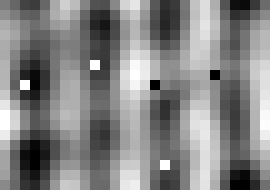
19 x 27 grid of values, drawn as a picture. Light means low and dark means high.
There is no seam. On average the colour sits 50% of the way up the scale. Five lone cells stand out: two far higher and three far lower than their neighbours. Upright stripes repeat 4 times across the table. The top left is the calmest part.
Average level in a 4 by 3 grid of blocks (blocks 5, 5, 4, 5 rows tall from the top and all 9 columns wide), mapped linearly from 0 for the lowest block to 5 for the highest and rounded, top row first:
3 5 2
4 1 1
1 4 0
5 2 2
